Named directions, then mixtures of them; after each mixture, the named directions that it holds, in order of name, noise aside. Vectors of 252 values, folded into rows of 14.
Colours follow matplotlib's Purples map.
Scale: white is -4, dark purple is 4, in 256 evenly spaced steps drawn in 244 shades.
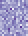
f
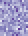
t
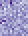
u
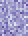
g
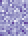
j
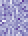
t, u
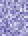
g, t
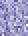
f, g, t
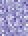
f, g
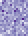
j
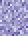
g, j, t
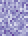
g, t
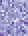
j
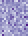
f, g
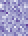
f, t, u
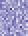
f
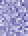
f, t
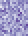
f, t, u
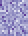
f, j, u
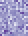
g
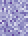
g, t, u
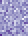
g, j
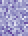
g, j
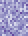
g, t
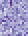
j, u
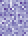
f, j, u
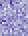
u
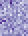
u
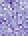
f, u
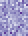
f, g, u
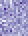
u
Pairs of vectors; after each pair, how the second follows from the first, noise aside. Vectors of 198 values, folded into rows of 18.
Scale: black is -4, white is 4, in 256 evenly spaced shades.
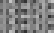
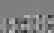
partly zeroed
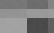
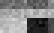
scaled up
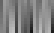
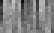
reversed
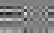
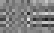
reversed
